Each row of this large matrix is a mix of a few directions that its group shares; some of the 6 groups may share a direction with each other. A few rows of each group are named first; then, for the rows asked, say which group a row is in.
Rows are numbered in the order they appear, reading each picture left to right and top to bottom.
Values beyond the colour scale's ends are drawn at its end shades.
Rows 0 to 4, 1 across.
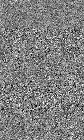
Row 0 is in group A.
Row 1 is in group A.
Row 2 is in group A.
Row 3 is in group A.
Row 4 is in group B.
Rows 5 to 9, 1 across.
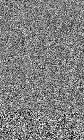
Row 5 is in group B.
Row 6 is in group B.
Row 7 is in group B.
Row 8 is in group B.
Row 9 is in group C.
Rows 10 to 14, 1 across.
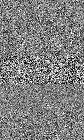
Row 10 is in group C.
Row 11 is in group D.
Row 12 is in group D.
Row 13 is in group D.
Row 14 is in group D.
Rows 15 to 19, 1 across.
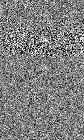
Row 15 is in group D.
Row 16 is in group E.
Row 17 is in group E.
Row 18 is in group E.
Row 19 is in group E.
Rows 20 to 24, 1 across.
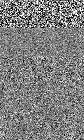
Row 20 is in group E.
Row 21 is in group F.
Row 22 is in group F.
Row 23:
A
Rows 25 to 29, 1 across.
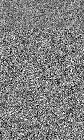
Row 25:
D
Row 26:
E
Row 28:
D
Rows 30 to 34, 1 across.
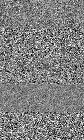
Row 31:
A
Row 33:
E
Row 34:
B
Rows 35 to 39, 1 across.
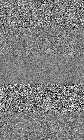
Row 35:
F
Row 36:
C
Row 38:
A
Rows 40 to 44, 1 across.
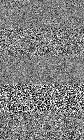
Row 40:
D
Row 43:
F
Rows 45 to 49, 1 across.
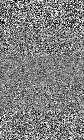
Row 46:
D
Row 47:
B
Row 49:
D
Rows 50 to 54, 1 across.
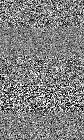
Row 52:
C
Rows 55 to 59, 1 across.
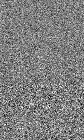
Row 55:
B
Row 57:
A
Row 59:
D
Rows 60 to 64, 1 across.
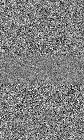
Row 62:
F
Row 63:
D
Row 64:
D
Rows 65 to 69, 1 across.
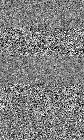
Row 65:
A
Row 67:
B
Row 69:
F
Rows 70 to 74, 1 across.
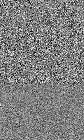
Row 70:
C
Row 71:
E
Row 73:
D
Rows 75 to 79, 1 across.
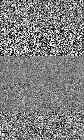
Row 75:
E
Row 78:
D
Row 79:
C
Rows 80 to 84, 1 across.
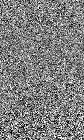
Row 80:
C
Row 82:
C
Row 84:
B
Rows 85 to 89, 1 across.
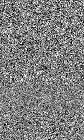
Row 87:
E
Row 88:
E
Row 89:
D
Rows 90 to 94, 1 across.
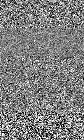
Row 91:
E
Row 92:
B
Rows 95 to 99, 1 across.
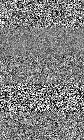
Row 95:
C
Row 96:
C
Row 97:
D
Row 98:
F
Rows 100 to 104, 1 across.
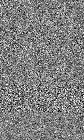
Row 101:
E
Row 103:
B
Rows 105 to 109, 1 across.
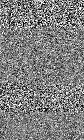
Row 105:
F
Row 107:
B
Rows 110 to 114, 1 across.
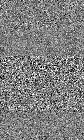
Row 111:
C
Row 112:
B
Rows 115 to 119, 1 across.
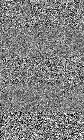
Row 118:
D
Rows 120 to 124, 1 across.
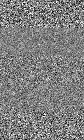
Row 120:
A
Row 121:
B
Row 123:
E
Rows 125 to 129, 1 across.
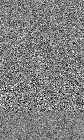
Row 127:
A
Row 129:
C
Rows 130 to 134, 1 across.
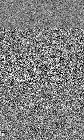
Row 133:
E
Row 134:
C
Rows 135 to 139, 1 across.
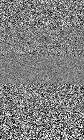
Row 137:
F
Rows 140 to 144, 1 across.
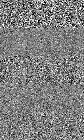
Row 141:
D
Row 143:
E
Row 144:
F
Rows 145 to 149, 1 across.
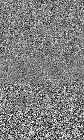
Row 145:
F
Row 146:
A
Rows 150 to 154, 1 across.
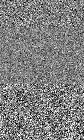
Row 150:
E
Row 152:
F
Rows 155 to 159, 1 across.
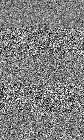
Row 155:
A
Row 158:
A
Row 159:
F
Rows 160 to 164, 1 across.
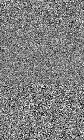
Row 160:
A
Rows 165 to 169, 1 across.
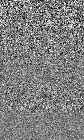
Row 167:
A
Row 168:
E
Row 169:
A
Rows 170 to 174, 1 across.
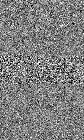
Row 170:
E
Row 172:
C
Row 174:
B
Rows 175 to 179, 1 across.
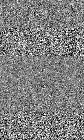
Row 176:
D
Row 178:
F
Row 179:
F
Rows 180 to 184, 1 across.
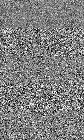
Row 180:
D
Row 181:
D
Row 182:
A
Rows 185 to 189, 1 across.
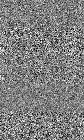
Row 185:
F
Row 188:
B
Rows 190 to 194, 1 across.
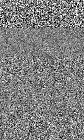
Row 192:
B
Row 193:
F
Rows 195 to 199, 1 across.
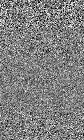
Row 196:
F
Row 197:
D
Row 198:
D
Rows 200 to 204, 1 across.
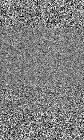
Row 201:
B
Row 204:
F
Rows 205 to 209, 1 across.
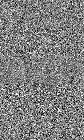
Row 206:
E
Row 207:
B
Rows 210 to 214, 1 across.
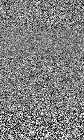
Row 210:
D
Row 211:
E
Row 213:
F
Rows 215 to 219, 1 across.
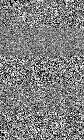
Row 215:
D
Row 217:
E
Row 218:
A
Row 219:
C
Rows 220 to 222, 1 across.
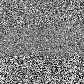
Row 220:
D
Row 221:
A
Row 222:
C
